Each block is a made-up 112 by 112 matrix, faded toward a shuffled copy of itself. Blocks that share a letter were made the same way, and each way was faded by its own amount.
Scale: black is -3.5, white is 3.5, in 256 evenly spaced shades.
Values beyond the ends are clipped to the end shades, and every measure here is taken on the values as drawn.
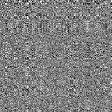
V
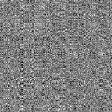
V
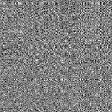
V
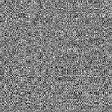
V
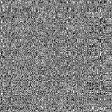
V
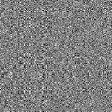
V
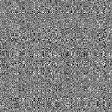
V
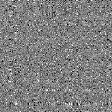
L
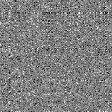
L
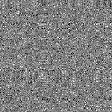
L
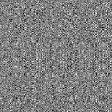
V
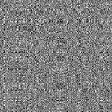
V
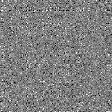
L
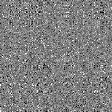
L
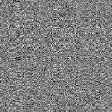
V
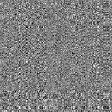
V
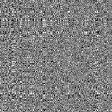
V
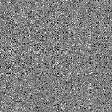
L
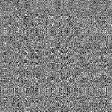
V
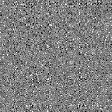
L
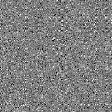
L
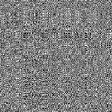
V
